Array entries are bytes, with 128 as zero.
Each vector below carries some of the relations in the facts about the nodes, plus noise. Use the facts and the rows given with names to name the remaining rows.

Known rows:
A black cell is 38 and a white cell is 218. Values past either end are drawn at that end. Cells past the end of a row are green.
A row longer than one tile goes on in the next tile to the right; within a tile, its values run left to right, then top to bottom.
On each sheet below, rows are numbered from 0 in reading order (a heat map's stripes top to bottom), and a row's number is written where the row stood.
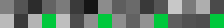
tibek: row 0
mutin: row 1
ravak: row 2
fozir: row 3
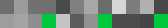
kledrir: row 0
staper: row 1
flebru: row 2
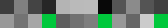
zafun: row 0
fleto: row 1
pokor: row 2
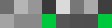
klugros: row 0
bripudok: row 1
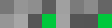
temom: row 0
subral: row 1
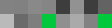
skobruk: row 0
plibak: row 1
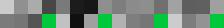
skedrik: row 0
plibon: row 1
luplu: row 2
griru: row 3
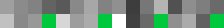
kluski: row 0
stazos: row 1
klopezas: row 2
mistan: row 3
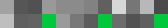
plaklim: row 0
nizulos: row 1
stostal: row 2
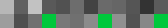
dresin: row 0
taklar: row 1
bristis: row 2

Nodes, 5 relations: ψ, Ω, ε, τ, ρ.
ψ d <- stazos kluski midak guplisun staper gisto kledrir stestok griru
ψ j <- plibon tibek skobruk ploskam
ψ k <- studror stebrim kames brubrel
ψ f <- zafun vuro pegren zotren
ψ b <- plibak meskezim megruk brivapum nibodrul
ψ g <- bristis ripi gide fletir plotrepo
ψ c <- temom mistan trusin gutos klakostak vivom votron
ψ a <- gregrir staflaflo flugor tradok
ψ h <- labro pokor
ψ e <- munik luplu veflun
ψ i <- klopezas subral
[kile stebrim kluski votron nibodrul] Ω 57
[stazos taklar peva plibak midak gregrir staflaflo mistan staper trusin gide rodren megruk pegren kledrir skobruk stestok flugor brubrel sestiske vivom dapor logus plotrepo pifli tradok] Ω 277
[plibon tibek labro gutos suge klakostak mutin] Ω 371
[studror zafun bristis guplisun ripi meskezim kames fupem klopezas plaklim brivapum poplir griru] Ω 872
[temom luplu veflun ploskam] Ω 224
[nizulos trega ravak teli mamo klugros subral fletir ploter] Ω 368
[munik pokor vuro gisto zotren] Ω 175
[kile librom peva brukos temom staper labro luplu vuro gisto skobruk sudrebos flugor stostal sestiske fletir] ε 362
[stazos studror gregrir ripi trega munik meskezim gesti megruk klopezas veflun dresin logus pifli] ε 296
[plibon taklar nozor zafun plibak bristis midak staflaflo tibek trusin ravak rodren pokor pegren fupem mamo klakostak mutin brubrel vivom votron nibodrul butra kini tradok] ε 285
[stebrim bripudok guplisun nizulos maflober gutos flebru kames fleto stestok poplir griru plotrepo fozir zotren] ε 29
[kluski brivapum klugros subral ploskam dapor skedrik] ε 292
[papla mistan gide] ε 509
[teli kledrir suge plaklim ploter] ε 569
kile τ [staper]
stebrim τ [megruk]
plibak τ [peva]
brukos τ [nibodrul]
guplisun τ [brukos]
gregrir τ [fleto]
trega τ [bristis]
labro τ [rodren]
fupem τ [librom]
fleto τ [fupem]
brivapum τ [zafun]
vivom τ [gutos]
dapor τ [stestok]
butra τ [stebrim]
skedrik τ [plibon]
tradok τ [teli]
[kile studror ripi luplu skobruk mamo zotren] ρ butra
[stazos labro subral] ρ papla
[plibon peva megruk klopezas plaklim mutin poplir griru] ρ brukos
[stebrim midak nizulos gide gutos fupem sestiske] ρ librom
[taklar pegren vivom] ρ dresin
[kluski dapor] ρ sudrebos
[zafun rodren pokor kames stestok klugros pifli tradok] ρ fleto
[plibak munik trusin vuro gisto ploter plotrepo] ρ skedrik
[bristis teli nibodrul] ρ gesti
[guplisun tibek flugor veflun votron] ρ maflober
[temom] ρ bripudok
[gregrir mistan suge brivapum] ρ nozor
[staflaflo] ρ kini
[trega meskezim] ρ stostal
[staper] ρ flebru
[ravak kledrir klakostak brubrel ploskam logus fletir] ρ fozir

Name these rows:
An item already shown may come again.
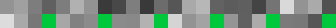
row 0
brivapum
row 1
klugros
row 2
midak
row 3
pifli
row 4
staflaflo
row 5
skedrik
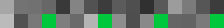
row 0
stebrim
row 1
rodren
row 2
bristis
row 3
butra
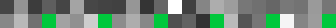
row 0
vivom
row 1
tradok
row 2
plibak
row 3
brukos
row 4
stebrim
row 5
meskezim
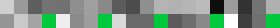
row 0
guplisun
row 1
gregrir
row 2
megruk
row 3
fleto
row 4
klopezas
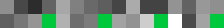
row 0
nibodrul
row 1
suge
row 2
tradok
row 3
studror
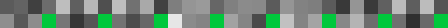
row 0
brubrel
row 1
librom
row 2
papla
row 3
trega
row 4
fletir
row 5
kluski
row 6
vivom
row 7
librom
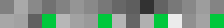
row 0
dapor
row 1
gisto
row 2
fupem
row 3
gregrir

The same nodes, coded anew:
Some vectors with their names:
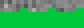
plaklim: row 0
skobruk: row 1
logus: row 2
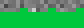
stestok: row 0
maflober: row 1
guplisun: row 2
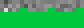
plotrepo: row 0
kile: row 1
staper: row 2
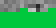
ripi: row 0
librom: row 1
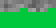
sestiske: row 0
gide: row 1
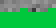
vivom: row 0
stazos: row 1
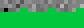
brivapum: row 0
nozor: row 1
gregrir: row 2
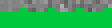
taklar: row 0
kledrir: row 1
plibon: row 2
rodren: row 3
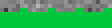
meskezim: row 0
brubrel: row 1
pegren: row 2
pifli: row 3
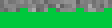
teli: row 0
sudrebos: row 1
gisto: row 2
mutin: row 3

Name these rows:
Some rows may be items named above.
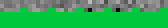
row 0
labro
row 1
peva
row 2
gide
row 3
kluski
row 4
klugros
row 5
gisto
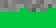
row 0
kile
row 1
pokor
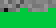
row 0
brivapum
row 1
labro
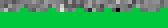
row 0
kames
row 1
pokor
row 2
brukos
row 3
klopezas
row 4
subral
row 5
kledrir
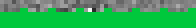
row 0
zafun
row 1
fupem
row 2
skedrik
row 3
fleto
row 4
bristis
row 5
mistan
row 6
plibak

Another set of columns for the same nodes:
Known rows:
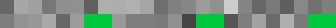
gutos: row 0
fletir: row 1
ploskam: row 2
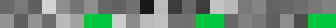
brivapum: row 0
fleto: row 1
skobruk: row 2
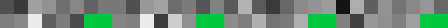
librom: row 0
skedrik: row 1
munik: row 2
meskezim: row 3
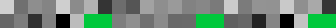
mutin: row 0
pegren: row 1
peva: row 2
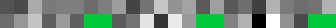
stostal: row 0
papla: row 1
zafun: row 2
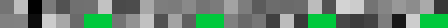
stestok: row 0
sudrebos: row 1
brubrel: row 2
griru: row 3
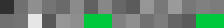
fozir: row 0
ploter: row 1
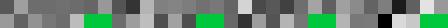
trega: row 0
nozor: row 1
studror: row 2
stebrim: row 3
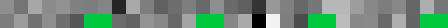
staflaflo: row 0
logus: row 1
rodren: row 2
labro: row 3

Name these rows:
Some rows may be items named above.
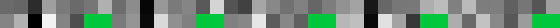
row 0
rodren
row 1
klugros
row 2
librom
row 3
pokor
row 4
gregrir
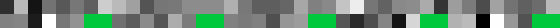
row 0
pifli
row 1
subral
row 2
kluski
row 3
klopezas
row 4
tradok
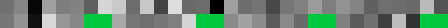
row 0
klugros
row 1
brukos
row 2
gisto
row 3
brubrel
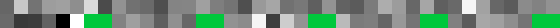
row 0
megruk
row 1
gisto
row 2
skedrik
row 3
plibak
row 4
ripi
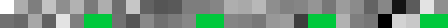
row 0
gide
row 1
stazos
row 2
bristis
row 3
stebrim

